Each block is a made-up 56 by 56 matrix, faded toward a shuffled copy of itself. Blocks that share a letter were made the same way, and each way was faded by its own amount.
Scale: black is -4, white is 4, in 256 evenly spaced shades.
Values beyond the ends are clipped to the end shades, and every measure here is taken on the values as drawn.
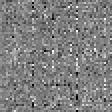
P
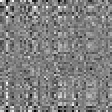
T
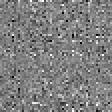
P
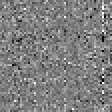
P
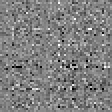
P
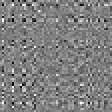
T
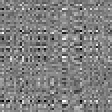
T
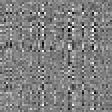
T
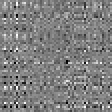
T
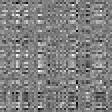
T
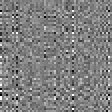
T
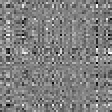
T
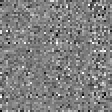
P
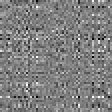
T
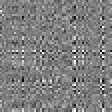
T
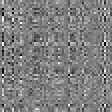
T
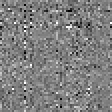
P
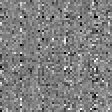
P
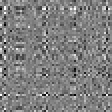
T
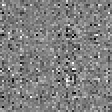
P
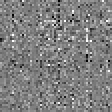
P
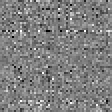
P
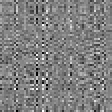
T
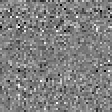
P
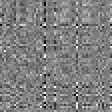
T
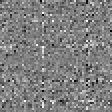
P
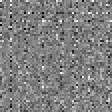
P
